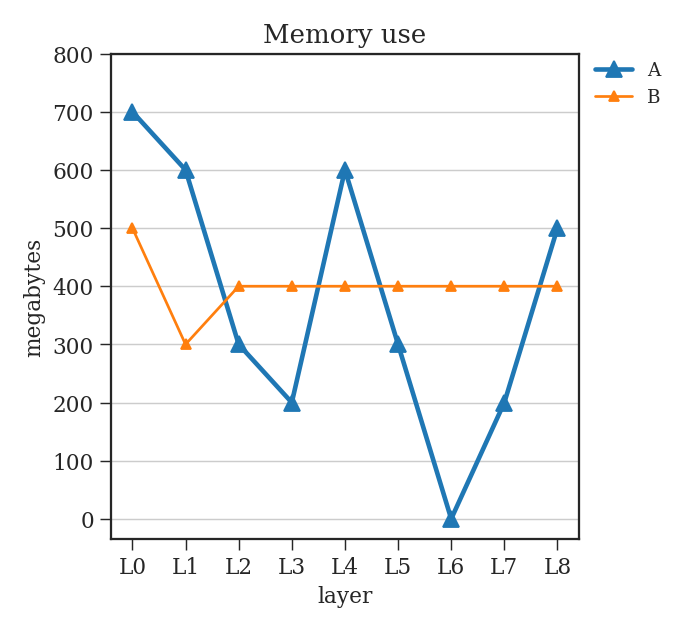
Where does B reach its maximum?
L0
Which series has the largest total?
B
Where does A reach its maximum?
L0
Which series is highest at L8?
A
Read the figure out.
Title: Memory use
x-axis: layer, ticks L0 L1 L2 L3 L4 L5 L6 L7 L8
y-axis: megabytes, ticks 0 100 200 300 400 500 600 700 800
Legend: A, B
Values:
A: 700 600 300 200 600 300 0 200 500
B: 500 300 400 400 400 400 400 400 400
